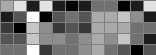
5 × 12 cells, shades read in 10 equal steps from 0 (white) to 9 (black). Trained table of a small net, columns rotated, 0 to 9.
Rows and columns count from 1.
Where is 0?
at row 2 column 3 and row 5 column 3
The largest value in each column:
8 9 8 9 8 9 8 5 5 9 9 8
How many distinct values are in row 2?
8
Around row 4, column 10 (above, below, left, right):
3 6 4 5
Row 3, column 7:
7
